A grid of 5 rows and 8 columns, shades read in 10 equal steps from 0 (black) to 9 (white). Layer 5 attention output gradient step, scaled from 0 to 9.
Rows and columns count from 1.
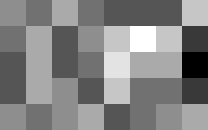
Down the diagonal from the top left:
5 6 3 3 3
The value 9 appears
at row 2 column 6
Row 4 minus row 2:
-1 0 2 -2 0 -5 -3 0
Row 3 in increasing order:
0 3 3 4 6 6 6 8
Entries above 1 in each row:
8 8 7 8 8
